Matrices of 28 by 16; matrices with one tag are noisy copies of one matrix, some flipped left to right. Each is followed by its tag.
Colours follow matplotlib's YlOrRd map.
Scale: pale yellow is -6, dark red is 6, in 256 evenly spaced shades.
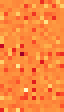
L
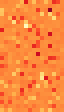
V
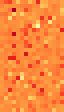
V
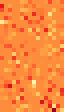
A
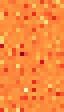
L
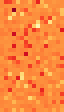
V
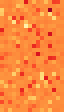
V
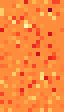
V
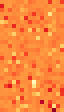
A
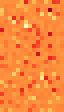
V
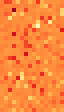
V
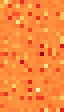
L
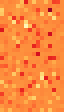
V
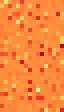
L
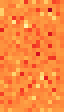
V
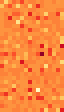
L
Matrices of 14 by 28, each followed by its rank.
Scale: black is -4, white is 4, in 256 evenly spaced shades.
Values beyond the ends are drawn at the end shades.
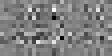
three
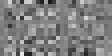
three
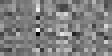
three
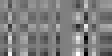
one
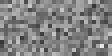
full rank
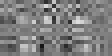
three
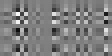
one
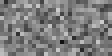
full rank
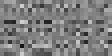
three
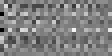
three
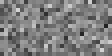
full rank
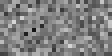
full rank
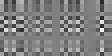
one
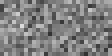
full rank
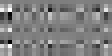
one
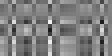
one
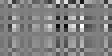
one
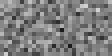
full rank
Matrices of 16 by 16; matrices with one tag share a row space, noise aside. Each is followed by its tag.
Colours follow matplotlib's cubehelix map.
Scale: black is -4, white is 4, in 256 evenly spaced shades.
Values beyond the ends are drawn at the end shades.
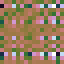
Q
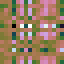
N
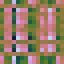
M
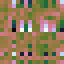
N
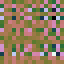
Q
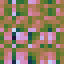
M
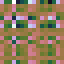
M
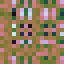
N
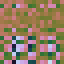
M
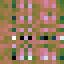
N
